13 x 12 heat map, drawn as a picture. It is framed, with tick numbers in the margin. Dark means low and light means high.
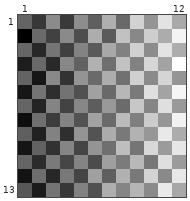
Odd rows or columns: none. Grain: checkered. Average level on the scale: 50%. Slope: up to the right.
